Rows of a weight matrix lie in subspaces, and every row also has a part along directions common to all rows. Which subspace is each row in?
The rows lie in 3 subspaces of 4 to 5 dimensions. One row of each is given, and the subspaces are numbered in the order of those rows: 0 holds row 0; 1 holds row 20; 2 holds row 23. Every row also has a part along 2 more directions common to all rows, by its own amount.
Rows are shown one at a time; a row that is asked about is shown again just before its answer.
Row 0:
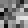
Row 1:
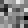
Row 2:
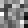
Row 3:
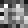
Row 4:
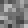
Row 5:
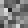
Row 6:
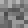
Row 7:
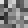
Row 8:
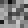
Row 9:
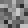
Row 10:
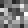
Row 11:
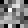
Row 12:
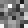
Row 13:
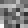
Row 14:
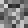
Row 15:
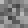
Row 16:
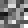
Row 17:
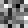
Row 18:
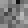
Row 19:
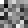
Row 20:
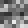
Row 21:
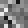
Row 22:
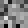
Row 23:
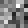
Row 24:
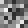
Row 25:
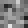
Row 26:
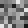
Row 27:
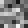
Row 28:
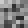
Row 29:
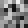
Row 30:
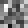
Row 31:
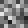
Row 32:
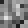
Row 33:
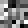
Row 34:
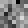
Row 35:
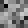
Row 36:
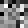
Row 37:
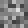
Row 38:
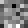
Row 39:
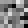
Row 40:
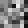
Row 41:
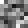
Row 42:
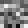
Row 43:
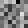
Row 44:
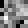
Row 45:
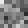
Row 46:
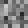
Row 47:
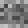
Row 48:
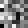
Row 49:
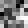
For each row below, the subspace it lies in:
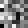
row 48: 1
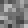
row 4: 0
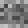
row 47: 2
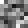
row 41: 1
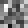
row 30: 0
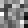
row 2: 2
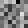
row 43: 0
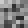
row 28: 1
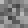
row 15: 0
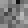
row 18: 0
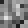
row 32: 2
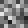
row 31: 0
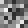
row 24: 2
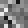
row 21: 0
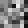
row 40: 2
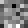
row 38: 2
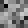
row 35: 1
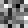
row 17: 0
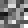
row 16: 1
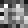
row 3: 2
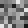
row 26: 1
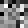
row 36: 1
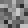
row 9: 2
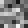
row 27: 1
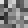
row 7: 1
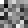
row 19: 1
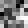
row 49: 0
